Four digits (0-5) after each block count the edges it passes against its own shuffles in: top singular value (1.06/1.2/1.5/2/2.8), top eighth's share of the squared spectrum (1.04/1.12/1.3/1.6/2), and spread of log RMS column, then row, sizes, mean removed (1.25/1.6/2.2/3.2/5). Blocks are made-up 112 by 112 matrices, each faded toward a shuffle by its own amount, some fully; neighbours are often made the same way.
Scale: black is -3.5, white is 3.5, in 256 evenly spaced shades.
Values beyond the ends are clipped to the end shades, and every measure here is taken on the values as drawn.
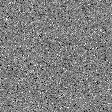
0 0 0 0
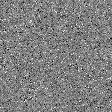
0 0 0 0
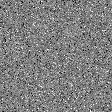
0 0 0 0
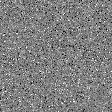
0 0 0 0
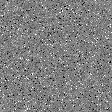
0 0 0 0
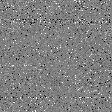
2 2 1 2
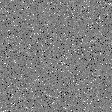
0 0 0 0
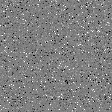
1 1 0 1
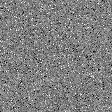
0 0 0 0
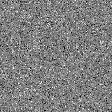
3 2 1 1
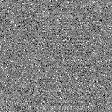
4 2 1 1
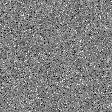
2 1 0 0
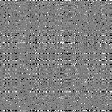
5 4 3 3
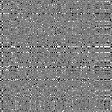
5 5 3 3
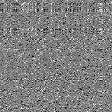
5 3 2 2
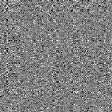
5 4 3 3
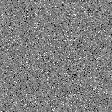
3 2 0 0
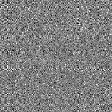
5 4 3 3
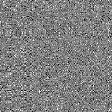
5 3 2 2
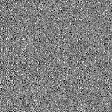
4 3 2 2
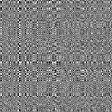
5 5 4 4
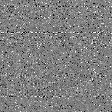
4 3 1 2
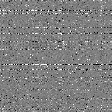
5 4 1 3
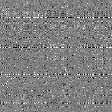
5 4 2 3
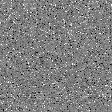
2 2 0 0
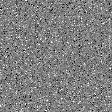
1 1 2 0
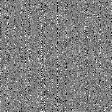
2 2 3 0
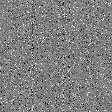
1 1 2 0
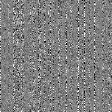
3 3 4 0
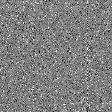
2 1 1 0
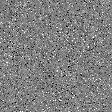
0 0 1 0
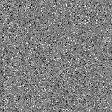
3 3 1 1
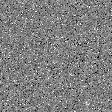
2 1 0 0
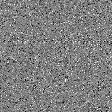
3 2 1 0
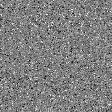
3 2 1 1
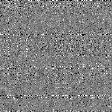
2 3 3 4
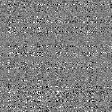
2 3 3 4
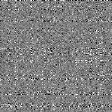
2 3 3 4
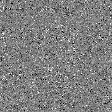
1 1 1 2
